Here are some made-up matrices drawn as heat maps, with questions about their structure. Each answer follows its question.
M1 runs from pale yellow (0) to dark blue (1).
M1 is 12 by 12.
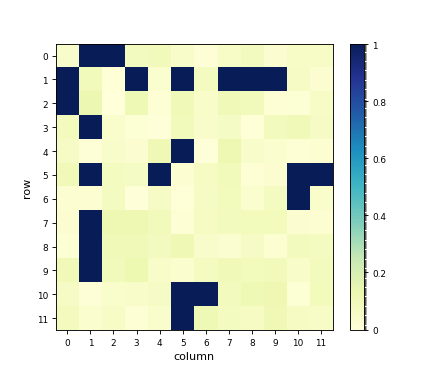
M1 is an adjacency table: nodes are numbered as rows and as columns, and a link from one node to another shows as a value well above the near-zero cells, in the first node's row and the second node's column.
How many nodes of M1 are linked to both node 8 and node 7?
1
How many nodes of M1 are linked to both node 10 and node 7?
0
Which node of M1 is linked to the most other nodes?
node 1
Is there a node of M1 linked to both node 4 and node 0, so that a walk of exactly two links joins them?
no
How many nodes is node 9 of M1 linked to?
1
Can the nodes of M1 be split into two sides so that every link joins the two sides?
yes
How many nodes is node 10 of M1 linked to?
2
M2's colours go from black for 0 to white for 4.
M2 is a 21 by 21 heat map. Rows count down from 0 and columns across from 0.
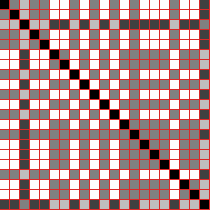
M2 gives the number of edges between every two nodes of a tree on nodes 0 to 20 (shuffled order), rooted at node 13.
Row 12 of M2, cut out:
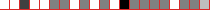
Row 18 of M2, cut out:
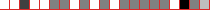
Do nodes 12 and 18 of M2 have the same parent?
yes
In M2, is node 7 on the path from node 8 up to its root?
no
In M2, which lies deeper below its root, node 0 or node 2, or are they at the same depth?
node 0
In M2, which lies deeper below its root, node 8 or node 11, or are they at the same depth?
the same depth
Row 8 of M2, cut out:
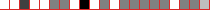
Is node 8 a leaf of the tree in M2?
yes
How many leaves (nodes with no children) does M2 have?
18
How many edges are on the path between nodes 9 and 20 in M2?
1
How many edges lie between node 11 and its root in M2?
2
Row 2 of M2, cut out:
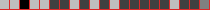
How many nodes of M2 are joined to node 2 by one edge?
11
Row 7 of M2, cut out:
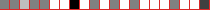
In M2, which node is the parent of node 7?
20
